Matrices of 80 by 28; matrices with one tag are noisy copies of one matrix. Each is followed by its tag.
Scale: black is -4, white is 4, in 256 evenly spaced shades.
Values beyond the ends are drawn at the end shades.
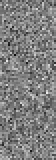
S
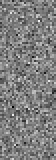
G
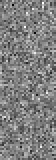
S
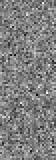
S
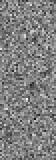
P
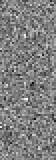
P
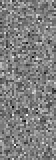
G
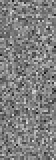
G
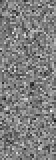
P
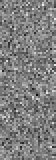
S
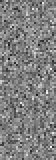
S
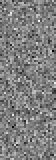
G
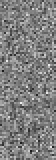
S
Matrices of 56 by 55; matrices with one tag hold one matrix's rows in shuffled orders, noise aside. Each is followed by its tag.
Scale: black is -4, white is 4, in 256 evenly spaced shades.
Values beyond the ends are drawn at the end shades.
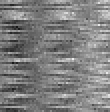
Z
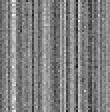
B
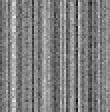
B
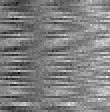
Z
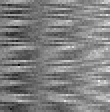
Z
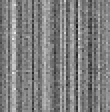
B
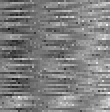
Z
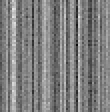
B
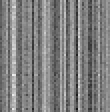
B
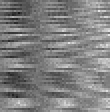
Z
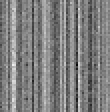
B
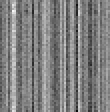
B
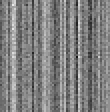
B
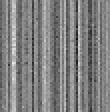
B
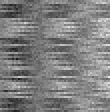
Z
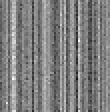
B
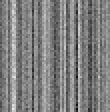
B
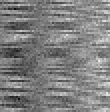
Z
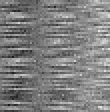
Z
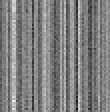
B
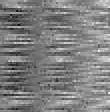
Z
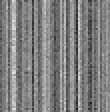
B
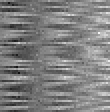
Z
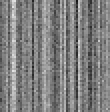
B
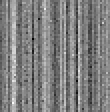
B
